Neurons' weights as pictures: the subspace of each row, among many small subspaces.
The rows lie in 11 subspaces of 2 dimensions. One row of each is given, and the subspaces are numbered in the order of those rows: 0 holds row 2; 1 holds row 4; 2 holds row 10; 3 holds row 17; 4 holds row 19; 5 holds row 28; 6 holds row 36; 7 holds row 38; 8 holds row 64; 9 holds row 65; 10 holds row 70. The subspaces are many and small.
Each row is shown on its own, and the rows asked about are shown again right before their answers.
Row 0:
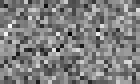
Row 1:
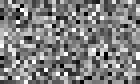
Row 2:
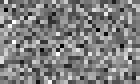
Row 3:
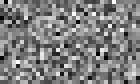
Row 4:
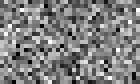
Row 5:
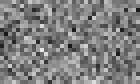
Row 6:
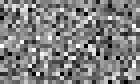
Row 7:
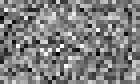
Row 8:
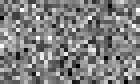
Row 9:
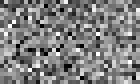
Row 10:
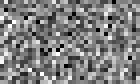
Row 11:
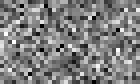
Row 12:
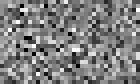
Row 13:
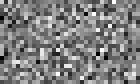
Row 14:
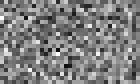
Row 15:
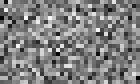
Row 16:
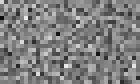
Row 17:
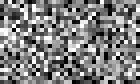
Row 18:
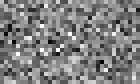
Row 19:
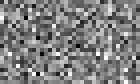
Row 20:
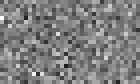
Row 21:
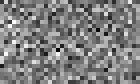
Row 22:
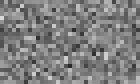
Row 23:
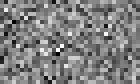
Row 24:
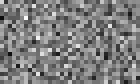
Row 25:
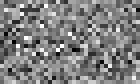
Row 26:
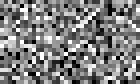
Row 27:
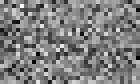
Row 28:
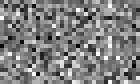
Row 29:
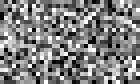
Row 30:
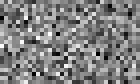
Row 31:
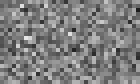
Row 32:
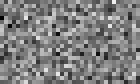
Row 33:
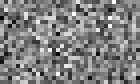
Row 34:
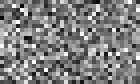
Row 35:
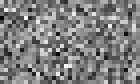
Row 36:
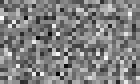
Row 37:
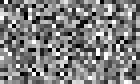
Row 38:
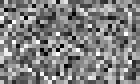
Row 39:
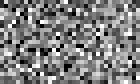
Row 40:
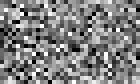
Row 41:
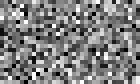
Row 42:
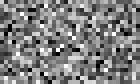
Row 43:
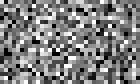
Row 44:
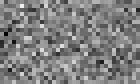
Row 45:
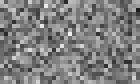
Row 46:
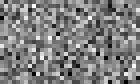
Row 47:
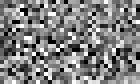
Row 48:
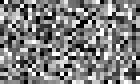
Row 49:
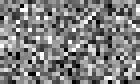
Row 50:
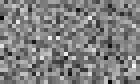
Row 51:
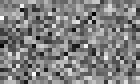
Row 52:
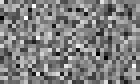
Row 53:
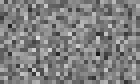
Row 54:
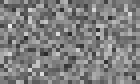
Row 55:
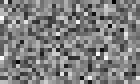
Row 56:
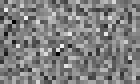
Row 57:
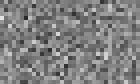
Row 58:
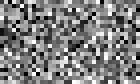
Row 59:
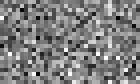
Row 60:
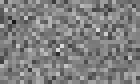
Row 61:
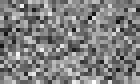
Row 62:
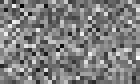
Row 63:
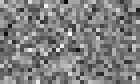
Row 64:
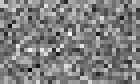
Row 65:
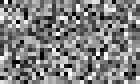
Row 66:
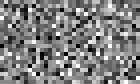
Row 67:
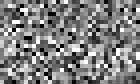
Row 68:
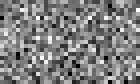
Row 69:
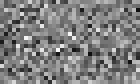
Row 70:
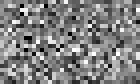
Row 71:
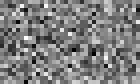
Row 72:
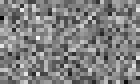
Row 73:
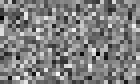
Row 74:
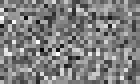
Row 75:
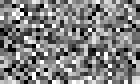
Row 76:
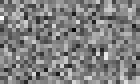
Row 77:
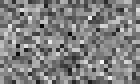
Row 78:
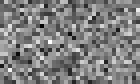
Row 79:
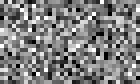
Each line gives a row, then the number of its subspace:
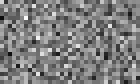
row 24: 4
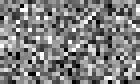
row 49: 1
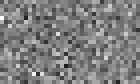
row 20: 6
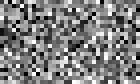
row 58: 3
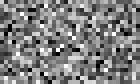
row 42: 4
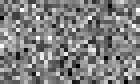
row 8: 5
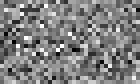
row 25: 7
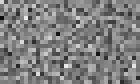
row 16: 1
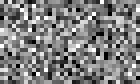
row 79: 3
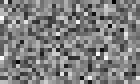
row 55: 9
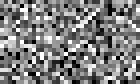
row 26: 1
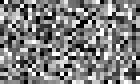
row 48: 4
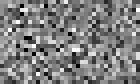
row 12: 10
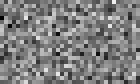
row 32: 2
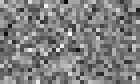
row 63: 8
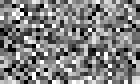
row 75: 0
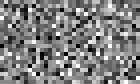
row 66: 5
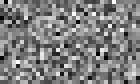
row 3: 9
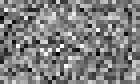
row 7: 7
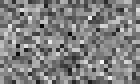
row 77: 1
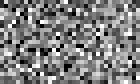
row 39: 8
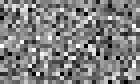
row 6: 5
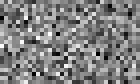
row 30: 6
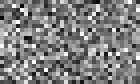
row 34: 9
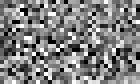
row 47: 10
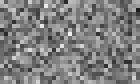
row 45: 8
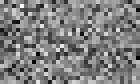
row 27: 0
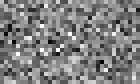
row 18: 4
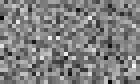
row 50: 8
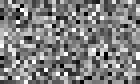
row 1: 9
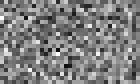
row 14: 7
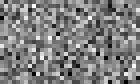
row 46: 5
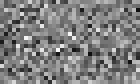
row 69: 7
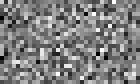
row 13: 9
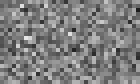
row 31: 10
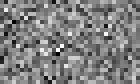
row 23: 2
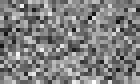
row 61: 4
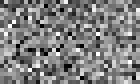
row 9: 8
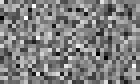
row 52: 4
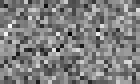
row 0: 8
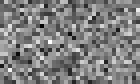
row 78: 1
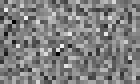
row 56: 2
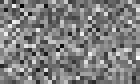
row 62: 0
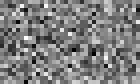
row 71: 10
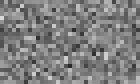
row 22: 10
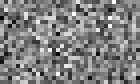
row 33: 2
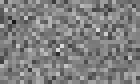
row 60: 0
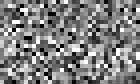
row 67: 10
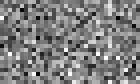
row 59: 1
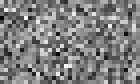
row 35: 7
